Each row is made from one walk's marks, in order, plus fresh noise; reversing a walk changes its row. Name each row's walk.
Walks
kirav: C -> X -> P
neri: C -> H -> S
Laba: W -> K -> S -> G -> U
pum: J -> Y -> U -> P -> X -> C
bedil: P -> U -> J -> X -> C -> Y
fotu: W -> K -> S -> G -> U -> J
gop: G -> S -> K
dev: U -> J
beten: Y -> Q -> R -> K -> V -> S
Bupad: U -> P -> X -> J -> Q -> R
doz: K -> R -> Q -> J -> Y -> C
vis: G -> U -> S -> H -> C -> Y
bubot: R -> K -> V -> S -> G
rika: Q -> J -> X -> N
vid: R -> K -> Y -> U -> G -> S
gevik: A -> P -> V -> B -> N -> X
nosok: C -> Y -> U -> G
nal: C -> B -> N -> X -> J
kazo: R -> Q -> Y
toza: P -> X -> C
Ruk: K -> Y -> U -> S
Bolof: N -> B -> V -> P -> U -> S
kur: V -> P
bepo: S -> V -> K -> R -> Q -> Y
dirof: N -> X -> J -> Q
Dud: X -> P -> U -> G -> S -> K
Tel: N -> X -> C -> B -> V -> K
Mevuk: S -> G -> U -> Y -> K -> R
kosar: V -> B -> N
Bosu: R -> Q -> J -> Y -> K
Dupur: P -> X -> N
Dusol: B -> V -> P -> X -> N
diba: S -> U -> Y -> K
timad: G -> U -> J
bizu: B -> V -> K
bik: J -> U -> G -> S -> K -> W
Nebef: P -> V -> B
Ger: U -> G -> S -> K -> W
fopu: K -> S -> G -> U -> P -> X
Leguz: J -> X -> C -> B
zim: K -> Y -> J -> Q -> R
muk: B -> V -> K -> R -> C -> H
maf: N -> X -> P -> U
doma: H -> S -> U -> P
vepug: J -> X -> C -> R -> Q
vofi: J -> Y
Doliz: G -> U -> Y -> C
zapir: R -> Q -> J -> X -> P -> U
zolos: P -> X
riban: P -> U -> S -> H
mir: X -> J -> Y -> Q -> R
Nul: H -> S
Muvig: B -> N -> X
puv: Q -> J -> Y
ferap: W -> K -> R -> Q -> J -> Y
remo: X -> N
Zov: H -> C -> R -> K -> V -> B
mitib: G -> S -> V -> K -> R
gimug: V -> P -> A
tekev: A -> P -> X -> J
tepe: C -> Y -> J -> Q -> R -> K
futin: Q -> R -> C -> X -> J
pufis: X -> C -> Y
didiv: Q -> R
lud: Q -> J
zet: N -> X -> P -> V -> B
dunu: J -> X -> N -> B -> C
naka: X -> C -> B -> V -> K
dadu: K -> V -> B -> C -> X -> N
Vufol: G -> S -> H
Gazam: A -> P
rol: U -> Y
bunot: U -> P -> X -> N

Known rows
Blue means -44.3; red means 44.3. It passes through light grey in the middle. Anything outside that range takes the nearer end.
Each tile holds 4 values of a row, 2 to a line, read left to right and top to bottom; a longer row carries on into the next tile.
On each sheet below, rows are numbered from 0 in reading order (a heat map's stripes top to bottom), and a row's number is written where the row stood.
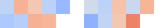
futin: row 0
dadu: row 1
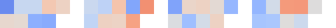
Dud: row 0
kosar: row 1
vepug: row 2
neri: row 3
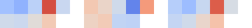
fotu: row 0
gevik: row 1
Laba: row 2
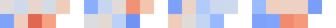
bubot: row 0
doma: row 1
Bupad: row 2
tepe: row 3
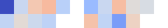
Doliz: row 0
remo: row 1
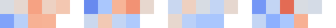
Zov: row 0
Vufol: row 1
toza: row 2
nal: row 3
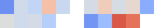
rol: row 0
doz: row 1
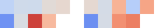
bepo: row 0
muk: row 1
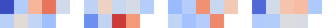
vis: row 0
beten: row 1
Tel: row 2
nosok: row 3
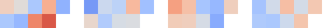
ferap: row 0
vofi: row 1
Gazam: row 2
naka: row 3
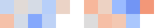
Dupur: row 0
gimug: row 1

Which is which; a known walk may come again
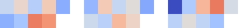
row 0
zim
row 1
puv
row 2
vis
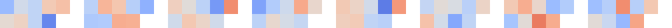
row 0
riban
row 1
futin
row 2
Nebef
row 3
fopu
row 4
gevik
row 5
Dupur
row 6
didiv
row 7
Muvig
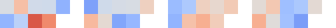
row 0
Bosu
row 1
bunot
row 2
mitib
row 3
tekev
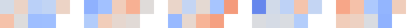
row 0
zolos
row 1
gop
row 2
bizu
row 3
rol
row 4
Gazam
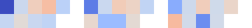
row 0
Doliz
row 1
Leguz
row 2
maf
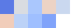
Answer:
bedil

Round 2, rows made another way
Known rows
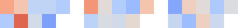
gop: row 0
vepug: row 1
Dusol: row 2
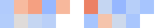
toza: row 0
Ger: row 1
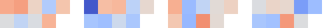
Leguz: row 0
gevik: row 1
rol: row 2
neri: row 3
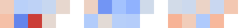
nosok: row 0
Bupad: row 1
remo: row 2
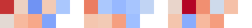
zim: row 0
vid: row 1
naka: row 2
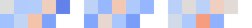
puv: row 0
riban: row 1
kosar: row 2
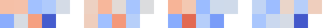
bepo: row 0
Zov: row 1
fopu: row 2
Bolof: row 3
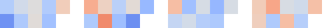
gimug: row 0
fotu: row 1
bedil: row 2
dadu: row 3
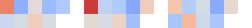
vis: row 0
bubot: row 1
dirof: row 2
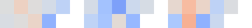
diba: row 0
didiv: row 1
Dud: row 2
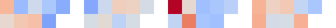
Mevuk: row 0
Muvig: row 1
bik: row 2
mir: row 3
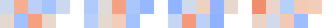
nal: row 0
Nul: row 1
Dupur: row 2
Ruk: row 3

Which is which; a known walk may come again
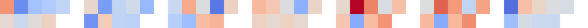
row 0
dev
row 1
rika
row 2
kirav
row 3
dunu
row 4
naka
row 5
pufis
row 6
Gazam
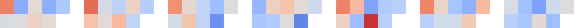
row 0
vis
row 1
vofi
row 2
mitib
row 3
Nebef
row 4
tepe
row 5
vepug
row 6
didiv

